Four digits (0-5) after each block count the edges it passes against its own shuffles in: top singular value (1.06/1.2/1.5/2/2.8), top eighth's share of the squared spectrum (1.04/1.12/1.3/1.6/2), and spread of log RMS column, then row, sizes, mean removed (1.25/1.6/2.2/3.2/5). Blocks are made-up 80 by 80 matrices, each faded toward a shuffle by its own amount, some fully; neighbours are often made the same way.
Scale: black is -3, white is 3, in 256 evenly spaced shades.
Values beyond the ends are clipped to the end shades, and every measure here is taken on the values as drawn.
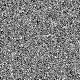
0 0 0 0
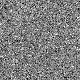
0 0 0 0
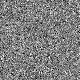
0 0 0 0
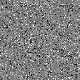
3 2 1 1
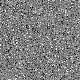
0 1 0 0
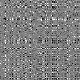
5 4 3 3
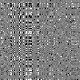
5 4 3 3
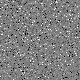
0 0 0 0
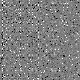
4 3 2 1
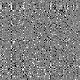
4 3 2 2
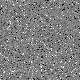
2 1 0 0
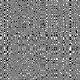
5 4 3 3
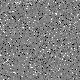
2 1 0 0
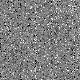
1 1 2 0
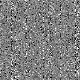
1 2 3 0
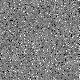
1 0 0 0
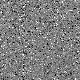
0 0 1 0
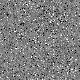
1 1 1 0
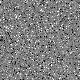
0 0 0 0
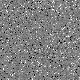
2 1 0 0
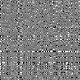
4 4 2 3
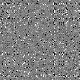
4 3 2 2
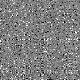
4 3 1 2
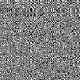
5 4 2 2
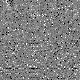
3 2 1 1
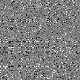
4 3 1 2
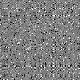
4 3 2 2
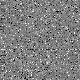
3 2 1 1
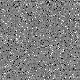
3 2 0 0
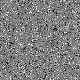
3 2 0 0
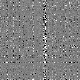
3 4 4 3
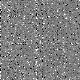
2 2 2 1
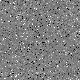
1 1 0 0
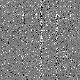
2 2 2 1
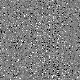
1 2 2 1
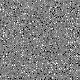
3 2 1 1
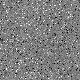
0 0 0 0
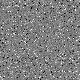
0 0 0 1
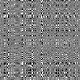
5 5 4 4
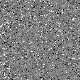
2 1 1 0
